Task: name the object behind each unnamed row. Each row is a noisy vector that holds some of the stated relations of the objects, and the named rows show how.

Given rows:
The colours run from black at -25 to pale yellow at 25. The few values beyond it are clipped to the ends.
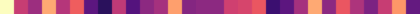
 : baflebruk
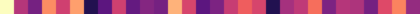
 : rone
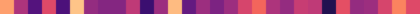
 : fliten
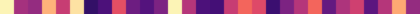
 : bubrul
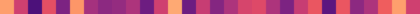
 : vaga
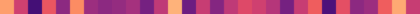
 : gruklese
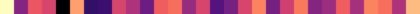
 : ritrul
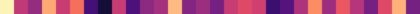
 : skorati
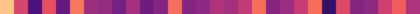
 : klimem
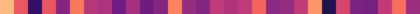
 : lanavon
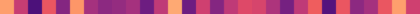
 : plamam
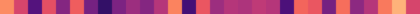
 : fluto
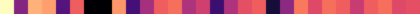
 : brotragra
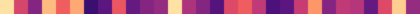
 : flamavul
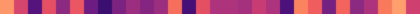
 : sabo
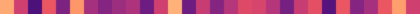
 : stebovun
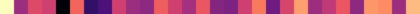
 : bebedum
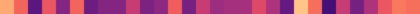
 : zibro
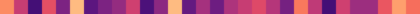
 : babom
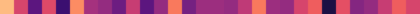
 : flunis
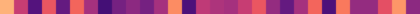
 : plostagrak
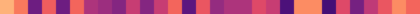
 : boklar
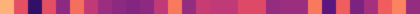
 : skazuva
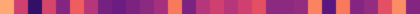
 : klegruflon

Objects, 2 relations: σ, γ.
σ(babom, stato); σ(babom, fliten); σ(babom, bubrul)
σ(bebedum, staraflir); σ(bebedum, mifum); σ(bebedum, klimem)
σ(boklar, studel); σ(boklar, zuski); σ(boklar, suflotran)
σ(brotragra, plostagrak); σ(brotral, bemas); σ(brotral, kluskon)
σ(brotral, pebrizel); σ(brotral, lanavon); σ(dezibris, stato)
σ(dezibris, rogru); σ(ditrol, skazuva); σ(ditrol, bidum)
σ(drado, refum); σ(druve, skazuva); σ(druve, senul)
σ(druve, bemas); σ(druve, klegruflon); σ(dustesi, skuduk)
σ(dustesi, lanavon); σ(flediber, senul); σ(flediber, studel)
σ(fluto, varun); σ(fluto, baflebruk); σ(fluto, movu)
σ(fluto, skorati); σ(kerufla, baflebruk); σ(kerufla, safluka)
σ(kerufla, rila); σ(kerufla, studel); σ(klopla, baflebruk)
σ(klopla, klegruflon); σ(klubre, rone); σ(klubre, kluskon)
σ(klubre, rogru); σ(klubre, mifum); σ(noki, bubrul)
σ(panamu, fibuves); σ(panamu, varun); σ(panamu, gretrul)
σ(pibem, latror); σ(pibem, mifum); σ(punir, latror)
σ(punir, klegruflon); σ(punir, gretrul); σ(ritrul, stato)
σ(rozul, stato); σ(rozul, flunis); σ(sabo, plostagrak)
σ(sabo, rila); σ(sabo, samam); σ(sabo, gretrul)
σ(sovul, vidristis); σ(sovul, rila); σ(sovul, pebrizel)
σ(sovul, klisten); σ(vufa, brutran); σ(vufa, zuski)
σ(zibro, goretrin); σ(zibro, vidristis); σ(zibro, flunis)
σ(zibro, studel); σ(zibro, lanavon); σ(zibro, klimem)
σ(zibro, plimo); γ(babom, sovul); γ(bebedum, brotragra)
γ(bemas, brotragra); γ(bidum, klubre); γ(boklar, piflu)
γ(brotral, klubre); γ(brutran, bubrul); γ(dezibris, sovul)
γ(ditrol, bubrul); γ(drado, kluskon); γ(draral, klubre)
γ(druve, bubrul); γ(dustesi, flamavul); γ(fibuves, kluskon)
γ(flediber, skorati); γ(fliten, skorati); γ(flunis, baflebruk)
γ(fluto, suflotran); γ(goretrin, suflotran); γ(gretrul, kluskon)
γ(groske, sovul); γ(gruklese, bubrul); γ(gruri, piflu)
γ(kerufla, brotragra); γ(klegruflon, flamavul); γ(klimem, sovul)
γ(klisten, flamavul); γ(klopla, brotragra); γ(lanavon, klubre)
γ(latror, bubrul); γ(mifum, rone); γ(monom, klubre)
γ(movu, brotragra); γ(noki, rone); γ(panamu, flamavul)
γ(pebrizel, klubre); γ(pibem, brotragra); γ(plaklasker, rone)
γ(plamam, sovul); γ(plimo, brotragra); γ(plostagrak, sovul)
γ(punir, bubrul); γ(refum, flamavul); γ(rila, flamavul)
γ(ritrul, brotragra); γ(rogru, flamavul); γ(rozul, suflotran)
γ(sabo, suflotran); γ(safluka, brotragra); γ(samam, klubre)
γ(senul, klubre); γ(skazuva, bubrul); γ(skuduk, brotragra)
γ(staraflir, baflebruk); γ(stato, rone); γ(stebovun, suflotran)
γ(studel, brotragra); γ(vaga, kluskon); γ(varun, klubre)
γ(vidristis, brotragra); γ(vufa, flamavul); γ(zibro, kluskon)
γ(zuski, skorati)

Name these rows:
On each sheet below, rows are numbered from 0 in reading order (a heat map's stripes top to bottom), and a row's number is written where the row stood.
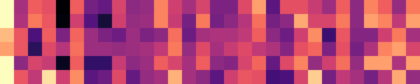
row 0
skuduk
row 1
kerufla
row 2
klisten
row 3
ditrol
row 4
pibem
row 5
suflotran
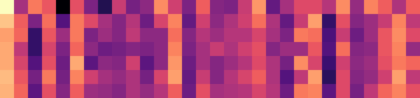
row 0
safluka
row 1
zuski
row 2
dustesi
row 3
latror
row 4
rozul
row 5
brutran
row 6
flediber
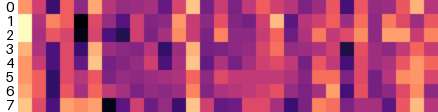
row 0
refum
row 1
studel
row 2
klopla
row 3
stato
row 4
noki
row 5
druve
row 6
senul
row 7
klubre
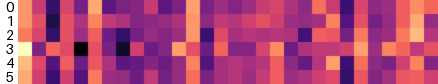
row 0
dezibris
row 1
bidum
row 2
panamu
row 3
movu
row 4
rila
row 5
staraflir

